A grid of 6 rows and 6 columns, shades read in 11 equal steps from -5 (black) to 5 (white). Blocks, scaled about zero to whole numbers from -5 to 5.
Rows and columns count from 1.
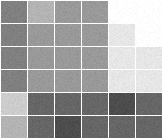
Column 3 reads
1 1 1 1 -1 -2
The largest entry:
5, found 3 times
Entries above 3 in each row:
2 2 2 2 0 0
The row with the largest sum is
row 1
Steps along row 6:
down down up same same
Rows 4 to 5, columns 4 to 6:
1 4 4 | -1 -2 -1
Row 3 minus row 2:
0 0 0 0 0 -1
